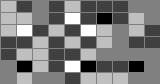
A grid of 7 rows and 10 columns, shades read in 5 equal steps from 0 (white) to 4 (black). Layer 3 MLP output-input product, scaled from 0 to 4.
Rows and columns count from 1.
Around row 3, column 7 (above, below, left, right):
4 1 0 2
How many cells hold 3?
24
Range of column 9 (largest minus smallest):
3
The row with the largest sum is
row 6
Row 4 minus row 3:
2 3 -2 2 -2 3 0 0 2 0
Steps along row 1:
up down up down up same same down same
